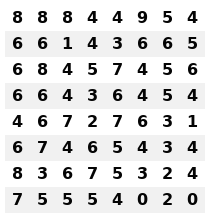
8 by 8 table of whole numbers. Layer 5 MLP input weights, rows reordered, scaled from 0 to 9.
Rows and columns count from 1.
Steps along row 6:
up down up down down down up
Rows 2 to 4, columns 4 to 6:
4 3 6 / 5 7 4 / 3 6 4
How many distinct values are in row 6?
5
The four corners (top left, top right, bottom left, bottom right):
8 4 7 0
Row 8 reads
7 5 5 5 4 0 2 0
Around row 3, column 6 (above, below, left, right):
6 4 7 5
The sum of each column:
51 49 39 36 41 36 31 28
